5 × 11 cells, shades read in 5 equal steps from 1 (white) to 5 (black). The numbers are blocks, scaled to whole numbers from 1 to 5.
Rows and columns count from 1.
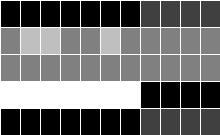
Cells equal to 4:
8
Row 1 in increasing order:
4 4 4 4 5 5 5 5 5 5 5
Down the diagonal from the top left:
5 2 3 1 5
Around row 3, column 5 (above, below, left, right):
3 1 3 3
